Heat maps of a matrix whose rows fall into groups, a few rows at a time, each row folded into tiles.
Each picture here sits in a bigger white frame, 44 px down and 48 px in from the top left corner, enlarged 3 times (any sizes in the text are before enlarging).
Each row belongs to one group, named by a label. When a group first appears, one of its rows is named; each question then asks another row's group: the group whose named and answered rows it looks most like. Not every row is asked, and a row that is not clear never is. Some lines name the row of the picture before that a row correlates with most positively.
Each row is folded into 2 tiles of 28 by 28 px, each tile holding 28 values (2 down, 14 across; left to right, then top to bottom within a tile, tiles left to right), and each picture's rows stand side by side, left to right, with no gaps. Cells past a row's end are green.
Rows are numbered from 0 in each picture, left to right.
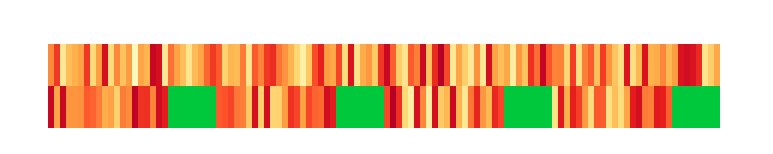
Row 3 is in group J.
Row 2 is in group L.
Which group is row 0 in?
L
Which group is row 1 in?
L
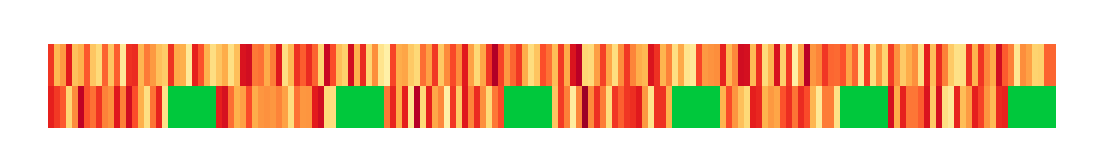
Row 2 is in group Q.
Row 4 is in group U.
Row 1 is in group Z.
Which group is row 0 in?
U
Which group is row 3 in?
U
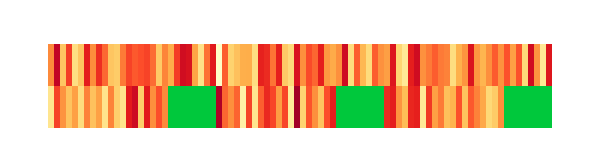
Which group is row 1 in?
Q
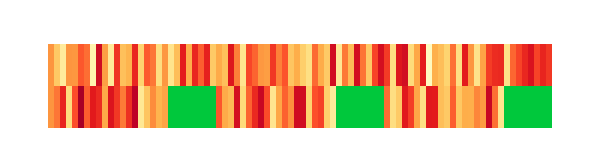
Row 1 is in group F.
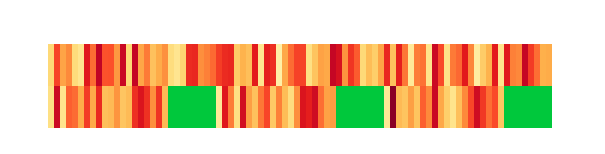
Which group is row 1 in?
J
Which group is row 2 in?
J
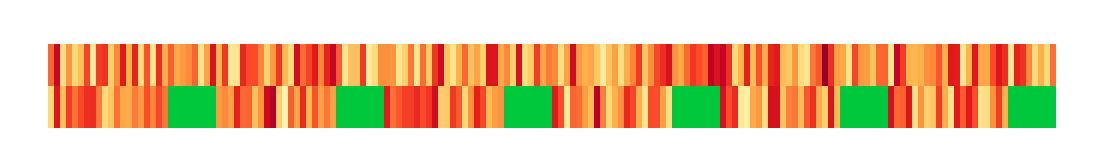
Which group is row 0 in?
J
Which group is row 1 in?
Z
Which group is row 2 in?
L
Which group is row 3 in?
F
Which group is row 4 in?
L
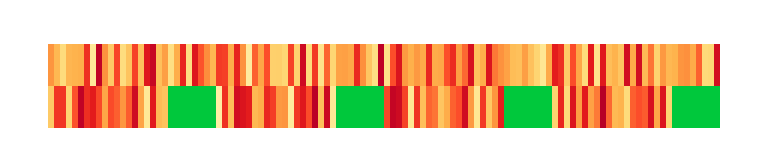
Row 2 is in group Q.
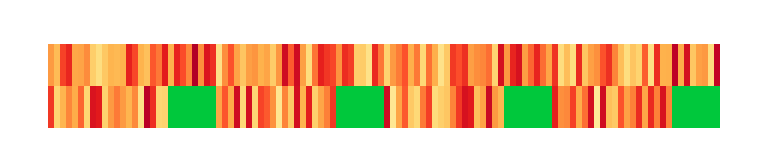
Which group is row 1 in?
Q
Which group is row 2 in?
F
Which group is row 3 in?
L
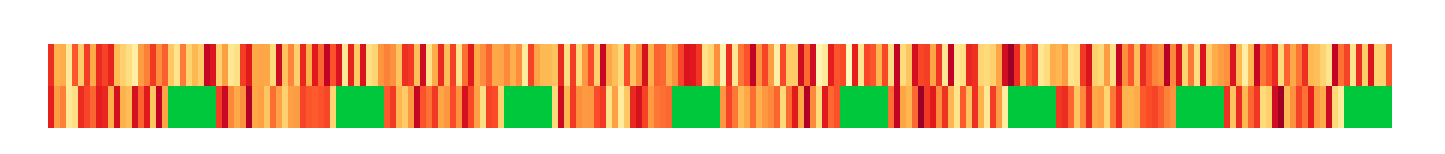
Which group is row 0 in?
L
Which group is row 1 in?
Z
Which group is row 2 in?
U
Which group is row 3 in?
J
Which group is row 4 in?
Z
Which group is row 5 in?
Z
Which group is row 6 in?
Z
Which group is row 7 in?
Z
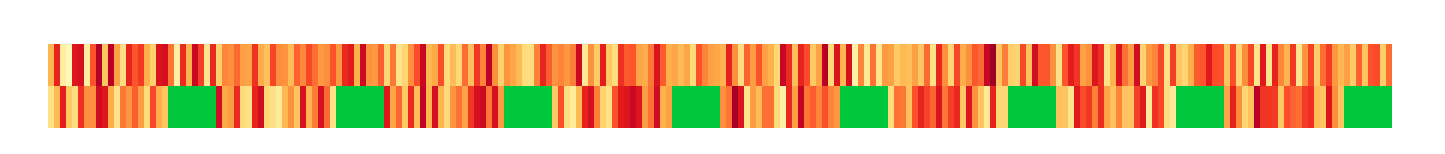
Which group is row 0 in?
Z
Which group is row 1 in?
F
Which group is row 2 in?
L
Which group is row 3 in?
U
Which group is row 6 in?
F
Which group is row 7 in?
U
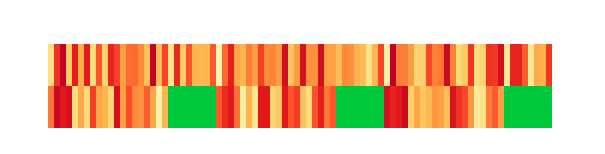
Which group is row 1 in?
Q
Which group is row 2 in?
Q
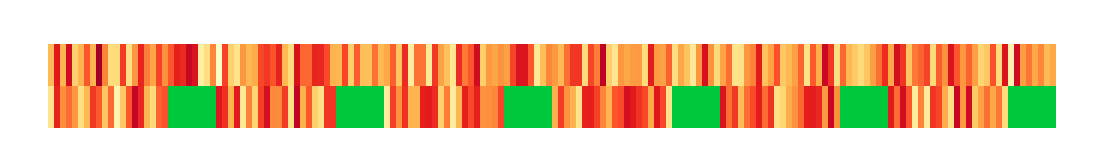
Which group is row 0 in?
J
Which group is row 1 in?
Q
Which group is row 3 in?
U
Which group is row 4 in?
L
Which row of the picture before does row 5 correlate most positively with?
0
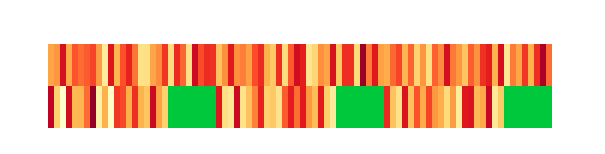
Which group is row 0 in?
F
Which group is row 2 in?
F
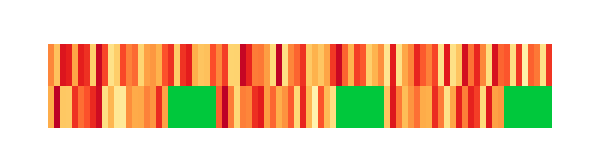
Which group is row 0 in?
J
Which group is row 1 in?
Z
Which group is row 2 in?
Z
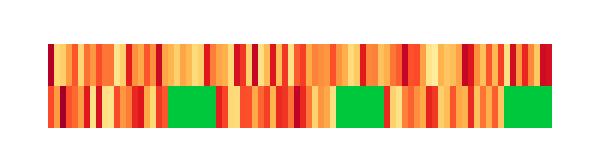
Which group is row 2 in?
F
